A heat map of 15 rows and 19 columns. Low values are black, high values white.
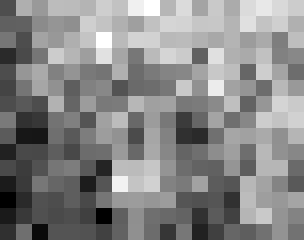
The bottom left is the ninth with the lowest average. No row or column stands out. No regular stripes run through it. On average the colour sits 50% of the way up the scale. There is an overall slope up to the top right.
